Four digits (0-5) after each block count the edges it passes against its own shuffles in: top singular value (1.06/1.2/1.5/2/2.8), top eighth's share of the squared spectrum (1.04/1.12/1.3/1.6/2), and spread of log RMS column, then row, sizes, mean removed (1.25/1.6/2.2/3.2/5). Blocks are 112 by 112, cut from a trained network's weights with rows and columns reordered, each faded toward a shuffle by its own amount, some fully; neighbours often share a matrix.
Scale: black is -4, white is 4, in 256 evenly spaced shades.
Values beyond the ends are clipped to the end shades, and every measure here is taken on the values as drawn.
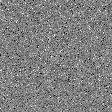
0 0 0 0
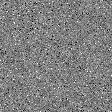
1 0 0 0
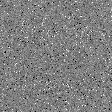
1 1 0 0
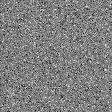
1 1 0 0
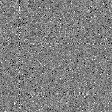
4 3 1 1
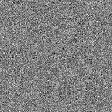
4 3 1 1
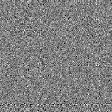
4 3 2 2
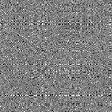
5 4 2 3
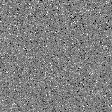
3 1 0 0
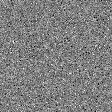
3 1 0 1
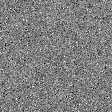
2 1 0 0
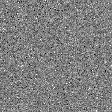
3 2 1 1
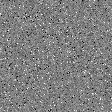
0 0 0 0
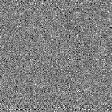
4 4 2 3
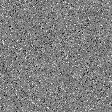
0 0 0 0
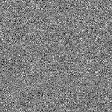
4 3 0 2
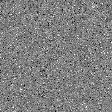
3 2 1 0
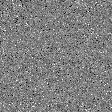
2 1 0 0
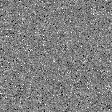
2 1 0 0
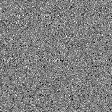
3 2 0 2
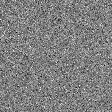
1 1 0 0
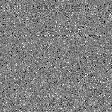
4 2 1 1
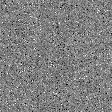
1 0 0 0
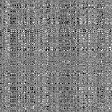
5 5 2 4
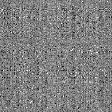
4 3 1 3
